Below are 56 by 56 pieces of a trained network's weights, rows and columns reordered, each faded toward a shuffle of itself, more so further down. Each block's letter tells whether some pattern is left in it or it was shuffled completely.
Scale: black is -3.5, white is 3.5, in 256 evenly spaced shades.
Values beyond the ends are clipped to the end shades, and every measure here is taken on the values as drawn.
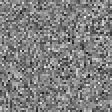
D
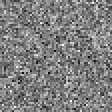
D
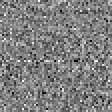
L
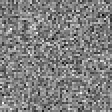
D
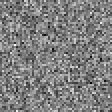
L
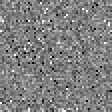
L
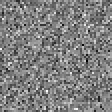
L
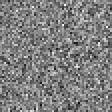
D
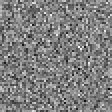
L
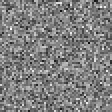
D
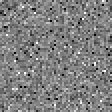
D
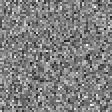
L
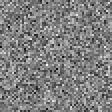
D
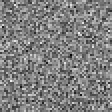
D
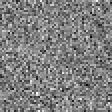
L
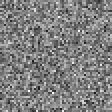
L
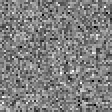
L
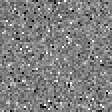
D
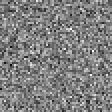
L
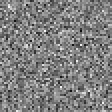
L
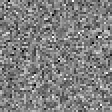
L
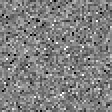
D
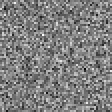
D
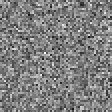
L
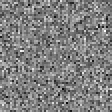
D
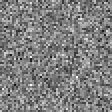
L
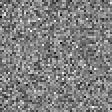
L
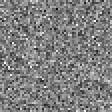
D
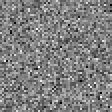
D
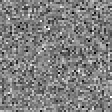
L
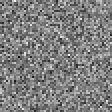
D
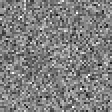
D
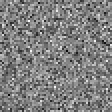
D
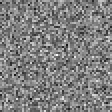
L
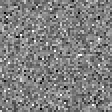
D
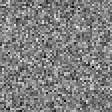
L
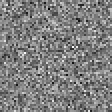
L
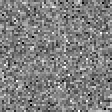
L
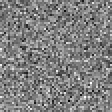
D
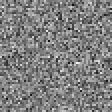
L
